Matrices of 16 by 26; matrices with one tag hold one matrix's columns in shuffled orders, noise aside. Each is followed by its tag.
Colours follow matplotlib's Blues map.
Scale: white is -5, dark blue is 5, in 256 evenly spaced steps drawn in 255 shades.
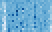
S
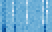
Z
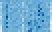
S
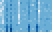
Z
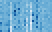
S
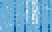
Z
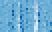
S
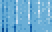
Z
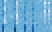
Z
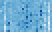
S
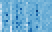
S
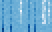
Z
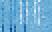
Z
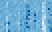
S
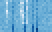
Z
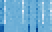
Z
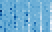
S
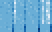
Z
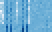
Z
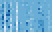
S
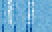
Z
